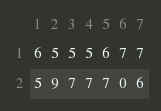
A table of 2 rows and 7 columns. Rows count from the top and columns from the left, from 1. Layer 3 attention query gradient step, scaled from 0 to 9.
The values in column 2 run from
5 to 9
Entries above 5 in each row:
4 5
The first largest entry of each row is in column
6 2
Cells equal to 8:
0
